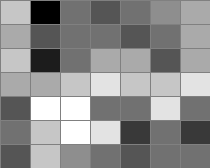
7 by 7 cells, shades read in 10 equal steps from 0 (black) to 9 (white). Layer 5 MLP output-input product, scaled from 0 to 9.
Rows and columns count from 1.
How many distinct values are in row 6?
5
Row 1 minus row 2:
1 -3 0 -1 1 1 0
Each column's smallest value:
3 0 4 3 2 3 2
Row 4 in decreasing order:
8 8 7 7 7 6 6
